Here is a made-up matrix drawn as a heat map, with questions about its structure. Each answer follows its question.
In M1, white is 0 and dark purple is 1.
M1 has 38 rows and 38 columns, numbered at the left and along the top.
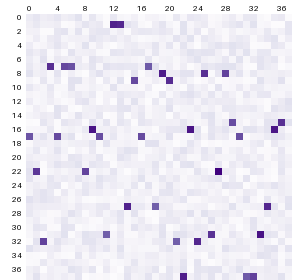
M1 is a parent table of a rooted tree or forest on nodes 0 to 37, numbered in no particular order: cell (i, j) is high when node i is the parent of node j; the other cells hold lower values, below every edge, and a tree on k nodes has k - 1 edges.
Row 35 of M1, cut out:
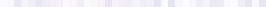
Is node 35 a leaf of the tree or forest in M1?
yes
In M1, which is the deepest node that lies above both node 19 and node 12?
22
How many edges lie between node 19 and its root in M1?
3
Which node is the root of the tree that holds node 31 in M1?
37
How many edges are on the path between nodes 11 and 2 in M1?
4
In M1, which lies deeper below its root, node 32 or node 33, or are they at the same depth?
node 33
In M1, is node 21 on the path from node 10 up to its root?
no
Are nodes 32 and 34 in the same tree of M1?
yes
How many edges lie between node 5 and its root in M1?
1
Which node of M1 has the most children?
17
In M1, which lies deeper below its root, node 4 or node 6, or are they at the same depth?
node 4
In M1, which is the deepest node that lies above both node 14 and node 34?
27
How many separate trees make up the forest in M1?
2
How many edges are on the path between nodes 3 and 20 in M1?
5
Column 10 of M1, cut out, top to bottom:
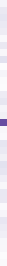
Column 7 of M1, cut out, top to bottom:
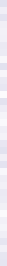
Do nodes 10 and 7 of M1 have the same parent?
no
